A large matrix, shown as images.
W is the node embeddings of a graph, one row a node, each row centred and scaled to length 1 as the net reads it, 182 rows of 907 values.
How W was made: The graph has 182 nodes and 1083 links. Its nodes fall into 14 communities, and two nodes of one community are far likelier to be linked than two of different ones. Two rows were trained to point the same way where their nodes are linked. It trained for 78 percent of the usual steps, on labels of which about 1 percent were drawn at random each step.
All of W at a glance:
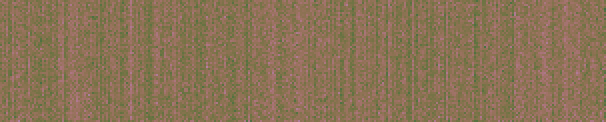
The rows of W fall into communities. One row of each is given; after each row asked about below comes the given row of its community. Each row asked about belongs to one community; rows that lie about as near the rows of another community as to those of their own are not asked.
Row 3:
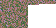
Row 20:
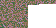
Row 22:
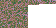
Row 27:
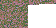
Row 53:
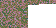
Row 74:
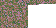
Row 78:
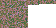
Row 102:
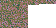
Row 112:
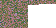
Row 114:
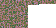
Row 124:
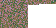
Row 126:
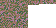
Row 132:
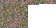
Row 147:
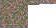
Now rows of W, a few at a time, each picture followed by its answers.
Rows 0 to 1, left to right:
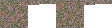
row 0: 102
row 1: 114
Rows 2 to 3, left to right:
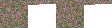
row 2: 114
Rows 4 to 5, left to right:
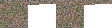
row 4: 20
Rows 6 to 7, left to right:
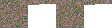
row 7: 132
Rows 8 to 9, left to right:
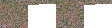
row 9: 114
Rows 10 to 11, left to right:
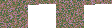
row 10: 147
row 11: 126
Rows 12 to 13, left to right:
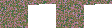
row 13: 114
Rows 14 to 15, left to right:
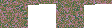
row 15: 112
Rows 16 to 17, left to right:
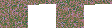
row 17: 102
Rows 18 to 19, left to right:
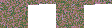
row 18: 3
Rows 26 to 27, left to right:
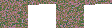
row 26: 53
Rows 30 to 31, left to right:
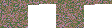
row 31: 112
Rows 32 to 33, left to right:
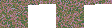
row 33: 126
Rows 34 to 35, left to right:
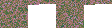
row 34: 27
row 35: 126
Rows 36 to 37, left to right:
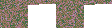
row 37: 53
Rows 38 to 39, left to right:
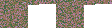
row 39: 147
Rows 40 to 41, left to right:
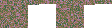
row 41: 20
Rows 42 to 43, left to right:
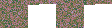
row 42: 20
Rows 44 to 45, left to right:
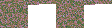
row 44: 74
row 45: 22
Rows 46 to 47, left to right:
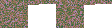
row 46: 20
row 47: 114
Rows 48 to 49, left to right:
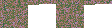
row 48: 132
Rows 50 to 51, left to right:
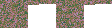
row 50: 132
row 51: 114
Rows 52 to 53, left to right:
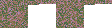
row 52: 20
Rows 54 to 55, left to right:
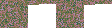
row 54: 53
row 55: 102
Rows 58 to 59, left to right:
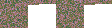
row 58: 78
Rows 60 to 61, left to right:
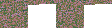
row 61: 53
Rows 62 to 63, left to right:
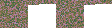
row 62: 78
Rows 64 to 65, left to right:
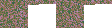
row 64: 20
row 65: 20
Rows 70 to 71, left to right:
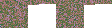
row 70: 114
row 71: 114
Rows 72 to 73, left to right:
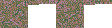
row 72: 126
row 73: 147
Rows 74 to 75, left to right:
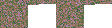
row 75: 53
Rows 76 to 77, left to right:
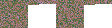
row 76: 22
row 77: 78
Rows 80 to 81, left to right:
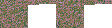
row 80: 147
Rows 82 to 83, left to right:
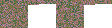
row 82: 22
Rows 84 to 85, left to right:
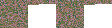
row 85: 112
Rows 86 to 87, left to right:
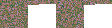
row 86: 78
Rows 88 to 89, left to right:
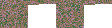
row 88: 53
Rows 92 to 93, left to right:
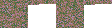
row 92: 22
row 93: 132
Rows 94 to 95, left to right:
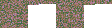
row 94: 112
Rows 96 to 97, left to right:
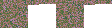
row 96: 126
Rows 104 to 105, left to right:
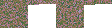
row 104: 22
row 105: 78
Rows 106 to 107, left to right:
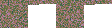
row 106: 126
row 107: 20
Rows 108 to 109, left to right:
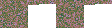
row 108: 132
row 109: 126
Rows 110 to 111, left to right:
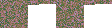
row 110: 53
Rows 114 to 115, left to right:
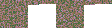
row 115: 112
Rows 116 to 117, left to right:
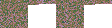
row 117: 147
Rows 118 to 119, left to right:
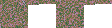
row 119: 114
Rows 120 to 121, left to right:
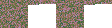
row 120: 22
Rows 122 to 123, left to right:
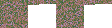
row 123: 112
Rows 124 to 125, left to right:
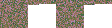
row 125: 53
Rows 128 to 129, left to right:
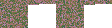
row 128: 22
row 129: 114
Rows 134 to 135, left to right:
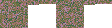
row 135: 112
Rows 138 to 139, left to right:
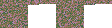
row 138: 126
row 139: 147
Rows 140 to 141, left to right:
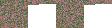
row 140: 78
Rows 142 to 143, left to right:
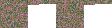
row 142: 27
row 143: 74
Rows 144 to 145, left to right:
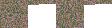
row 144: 74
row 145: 27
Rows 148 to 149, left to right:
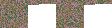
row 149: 27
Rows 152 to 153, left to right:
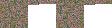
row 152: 22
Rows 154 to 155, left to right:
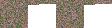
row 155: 3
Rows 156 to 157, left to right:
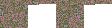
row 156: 114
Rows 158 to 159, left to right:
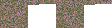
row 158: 78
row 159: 126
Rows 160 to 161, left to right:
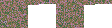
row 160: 74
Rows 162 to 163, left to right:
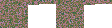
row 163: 112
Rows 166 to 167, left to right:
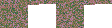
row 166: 20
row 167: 112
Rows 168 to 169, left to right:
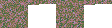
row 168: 132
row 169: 27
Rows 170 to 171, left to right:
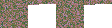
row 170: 22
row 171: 27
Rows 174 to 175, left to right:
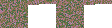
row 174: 126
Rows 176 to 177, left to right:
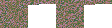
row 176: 126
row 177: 112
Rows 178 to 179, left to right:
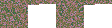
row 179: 53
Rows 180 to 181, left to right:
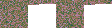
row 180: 112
